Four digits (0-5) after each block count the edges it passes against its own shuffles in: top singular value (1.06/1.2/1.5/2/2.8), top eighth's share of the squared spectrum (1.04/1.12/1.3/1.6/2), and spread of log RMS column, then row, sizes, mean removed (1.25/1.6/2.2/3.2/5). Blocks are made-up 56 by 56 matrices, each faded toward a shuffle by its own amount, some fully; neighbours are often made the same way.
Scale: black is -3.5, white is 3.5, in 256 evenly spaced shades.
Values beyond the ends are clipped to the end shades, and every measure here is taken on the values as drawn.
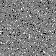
1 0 0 0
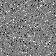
1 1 0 0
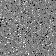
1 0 0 0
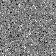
0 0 0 0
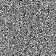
0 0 1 0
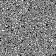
0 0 0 0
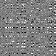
4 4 2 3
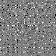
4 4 1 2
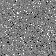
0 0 0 0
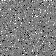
0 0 0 0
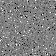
1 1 0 0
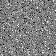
0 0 0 0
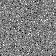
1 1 0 0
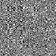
4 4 2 2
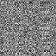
4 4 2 2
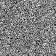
0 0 0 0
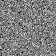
1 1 0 0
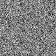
2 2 0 0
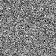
2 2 0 0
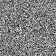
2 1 0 0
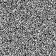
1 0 0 0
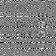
4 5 1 3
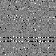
4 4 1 2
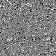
2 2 0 1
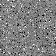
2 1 0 0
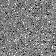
1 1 0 0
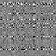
4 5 2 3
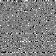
3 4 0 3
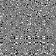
4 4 2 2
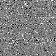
3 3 0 2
